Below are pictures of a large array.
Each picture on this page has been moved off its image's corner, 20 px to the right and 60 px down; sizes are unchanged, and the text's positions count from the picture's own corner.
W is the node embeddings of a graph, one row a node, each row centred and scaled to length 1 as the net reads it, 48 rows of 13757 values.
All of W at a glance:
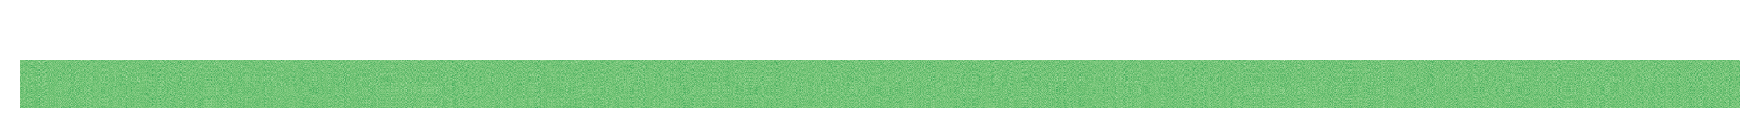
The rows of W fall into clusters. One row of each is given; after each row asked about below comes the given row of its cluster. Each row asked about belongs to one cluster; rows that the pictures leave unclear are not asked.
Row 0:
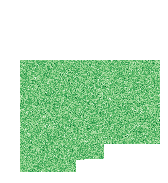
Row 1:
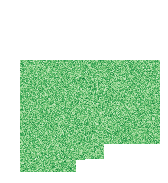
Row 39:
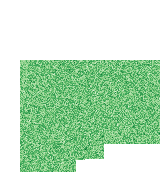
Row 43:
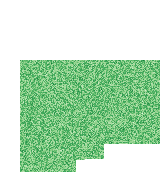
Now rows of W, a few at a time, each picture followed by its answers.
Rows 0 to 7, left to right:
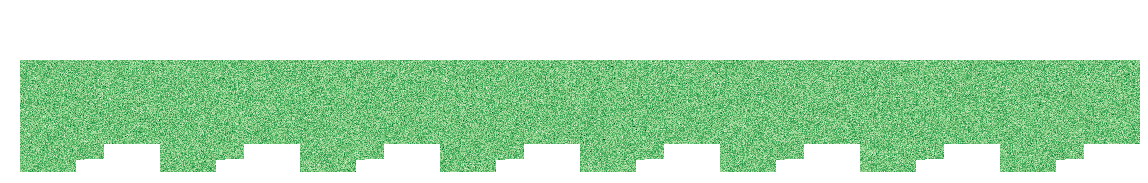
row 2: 43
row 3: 39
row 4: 43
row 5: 0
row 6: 1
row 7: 0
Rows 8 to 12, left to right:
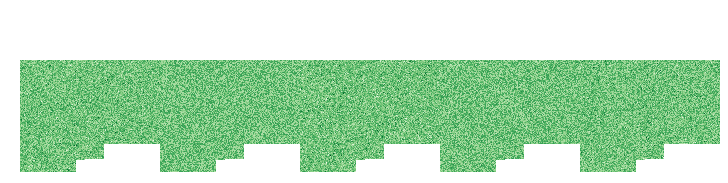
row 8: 43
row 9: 39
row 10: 39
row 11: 1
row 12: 43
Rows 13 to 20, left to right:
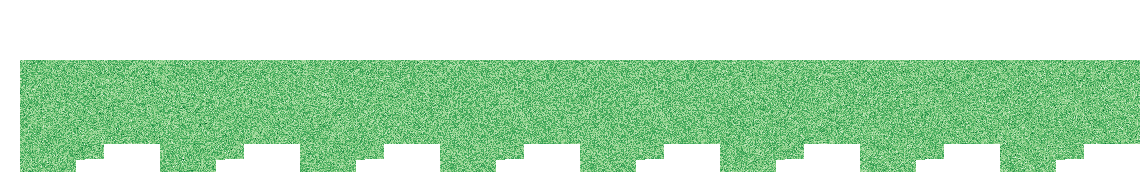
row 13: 0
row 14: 39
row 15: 39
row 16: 1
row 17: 1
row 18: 43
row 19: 1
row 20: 1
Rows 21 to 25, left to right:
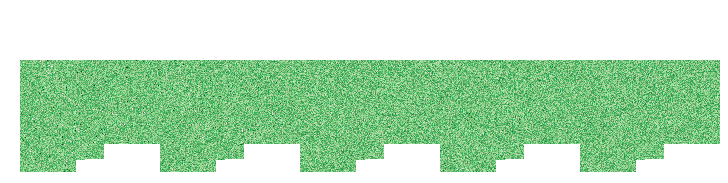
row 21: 43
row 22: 39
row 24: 1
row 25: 43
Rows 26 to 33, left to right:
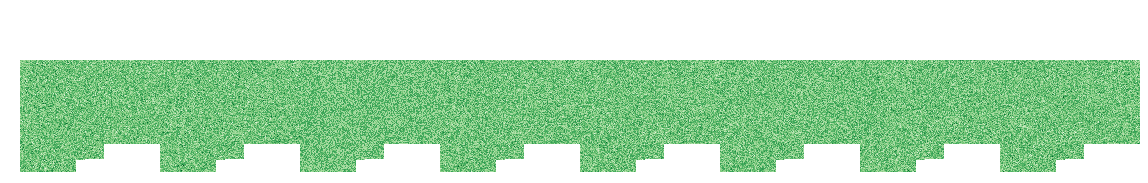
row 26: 39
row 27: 0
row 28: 43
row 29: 0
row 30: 0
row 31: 0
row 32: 43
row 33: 0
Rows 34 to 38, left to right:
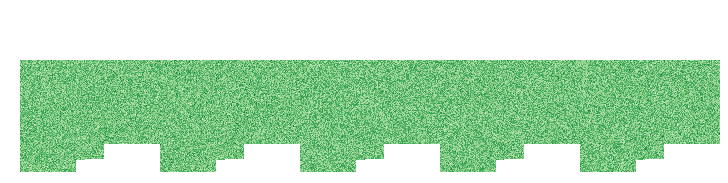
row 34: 43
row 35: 39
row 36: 1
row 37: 0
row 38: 39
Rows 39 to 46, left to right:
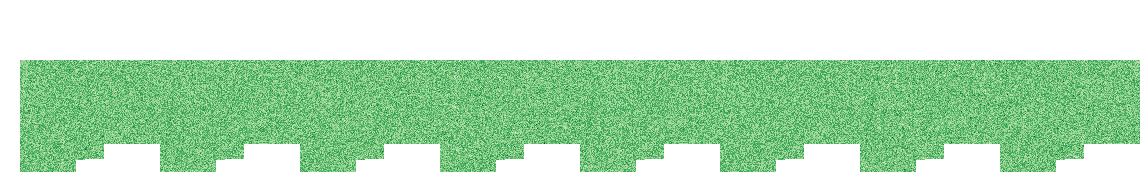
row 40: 43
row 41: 39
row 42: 0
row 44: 39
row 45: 43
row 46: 0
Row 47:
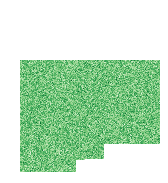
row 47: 43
